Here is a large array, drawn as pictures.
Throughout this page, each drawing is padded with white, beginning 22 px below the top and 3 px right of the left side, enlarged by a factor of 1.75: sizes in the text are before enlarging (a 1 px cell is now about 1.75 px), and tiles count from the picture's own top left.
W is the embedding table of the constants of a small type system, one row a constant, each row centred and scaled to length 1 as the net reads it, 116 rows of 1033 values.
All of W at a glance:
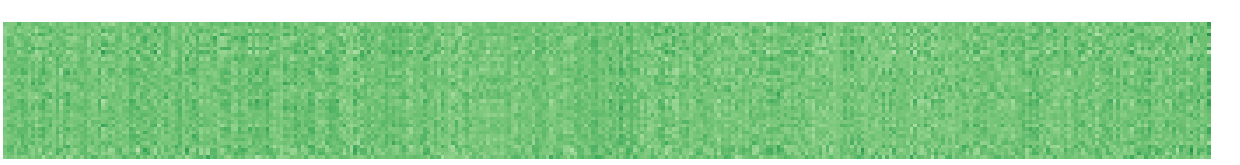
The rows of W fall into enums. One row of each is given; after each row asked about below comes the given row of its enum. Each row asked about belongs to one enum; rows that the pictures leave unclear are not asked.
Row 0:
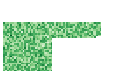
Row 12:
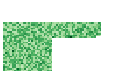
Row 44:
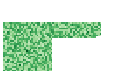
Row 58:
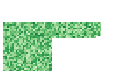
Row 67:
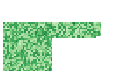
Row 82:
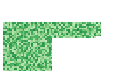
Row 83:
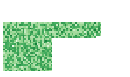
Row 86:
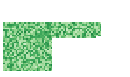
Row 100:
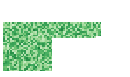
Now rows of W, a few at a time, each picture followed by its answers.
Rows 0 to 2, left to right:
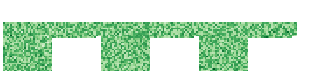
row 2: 12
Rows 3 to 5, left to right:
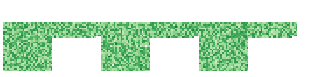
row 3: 82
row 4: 83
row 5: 86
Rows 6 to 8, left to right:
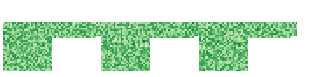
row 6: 82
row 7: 83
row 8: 100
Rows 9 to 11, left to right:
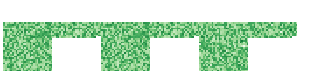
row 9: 86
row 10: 86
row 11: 83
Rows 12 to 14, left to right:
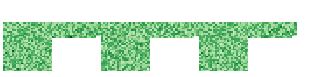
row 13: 100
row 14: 12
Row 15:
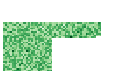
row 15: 12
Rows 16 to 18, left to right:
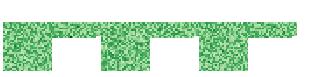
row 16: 44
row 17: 100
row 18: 44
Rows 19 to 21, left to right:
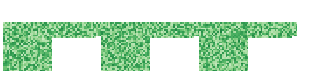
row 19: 100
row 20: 82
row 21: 86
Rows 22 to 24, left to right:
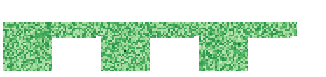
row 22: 86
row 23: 44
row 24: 100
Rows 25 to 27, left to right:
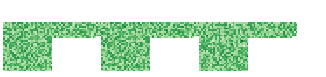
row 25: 82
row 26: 82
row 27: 83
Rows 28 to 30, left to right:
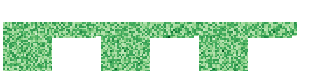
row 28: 82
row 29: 12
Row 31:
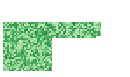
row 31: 67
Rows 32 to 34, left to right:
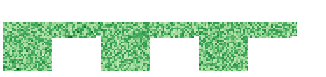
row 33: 86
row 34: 82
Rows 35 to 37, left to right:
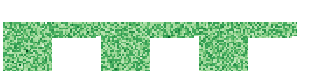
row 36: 12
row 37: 82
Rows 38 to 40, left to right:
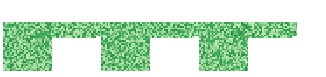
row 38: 86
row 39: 82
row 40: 67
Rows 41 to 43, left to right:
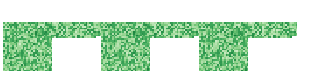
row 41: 67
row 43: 67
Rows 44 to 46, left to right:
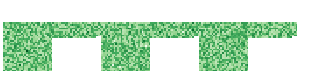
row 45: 83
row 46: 86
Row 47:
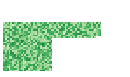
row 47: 100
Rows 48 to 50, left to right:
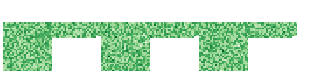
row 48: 86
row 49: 0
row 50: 44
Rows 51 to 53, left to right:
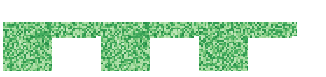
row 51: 86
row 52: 86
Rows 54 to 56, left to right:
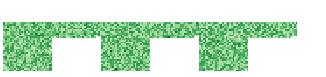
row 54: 58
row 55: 12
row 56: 100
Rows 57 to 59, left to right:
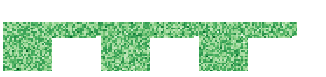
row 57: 12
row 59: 0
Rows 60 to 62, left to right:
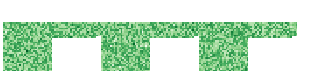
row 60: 44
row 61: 83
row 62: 67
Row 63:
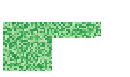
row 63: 82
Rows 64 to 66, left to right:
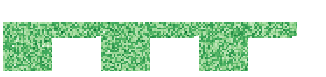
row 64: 83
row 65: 44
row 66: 67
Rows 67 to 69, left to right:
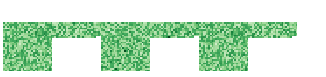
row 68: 12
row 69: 67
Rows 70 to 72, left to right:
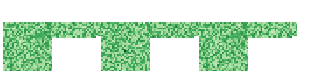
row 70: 86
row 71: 44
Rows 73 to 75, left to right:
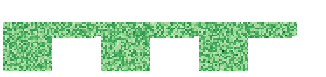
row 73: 82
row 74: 67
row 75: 44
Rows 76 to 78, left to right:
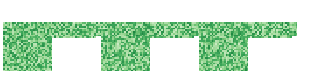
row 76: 82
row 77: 67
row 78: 67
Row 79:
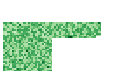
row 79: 12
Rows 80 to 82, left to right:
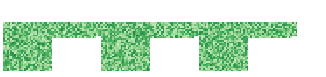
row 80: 100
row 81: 67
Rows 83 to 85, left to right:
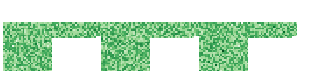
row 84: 100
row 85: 44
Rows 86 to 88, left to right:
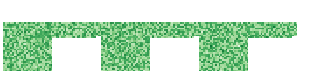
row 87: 82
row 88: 44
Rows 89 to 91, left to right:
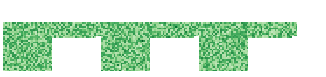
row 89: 82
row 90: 44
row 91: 86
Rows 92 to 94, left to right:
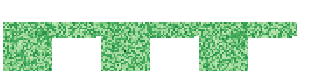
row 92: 67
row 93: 44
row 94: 86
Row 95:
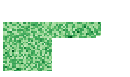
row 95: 12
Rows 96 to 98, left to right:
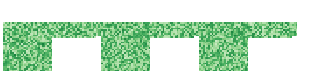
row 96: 100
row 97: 86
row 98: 67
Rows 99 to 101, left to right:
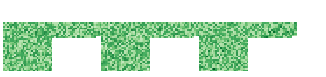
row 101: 12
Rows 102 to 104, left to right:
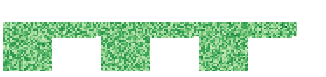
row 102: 100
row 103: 82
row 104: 58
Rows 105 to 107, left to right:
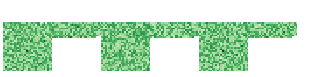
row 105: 44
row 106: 67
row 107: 44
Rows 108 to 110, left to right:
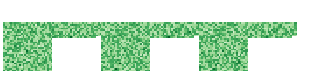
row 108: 44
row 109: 12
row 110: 12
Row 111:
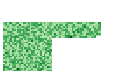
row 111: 12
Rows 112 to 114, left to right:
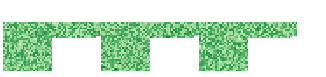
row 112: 67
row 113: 12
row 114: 100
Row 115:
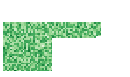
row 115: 0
